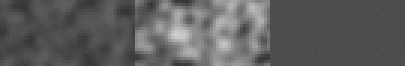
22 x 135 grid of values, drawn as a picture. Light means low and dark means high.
The table splits into one row of 3 panels. Panel 1,1: high, blotchy, faint in contrast. Panel 1,2: middling, blotchy, strong in contrast. Panel 1,3: high, flat.
